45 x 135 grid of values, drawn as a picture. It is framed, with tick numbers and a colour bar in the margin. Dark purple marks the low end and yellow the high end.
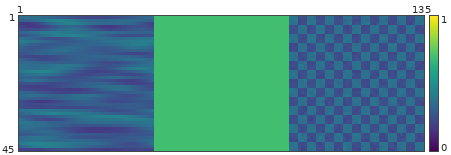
The table splits into one row of 3 panels. Panel 1,1: low, streaked across. Panel 1,2: high, flat. Panel 1,3: low, checkered.
